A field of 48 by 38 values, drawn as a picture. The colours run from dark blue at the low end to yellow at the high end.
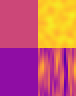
The table splits into 2 rows of 2 panels. Panel 1,1: middling, flat. Panel 1,2: very high, blotchy, faint in contrast. Panel 2,1: low, flat. Panel 2,2: middling, streaked downward, strong in contrast.
